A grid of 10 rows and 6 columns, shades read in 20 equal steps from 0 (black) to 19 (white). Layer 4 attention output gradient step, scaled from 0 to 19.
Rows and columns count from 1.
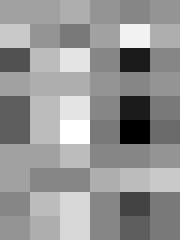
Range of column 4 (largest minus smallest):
4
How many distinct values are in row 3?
5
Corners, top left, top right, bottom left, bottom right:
12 11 11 9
